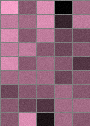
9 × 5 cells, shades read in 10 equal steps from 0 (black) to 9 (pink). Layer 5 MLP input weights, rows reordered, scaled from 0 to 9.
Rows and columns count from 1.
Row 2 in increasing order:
2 6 7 7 8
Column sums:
59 51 49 37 46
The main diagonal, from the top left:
9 6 7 4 3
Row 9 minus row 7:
1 3 -4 0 0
